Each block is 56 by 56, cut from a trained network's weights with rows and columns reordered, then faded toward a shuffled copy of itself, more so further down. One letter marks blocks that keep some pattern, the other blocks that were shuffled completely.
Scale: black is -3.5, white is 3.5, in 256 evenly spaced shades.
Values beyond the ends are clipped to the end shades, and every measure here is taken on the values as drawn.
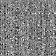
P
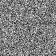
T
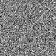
P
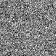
P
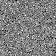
T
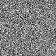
P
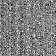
P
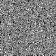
P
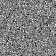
T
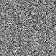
P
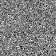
T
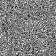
T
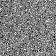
T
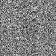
P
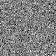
P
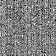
P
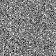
P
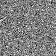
T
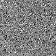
P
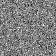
T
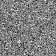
T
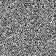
T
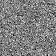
T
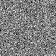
P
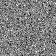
T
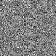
P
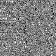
P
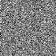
P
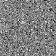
P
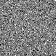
T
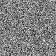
T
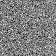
T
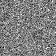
P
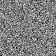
T
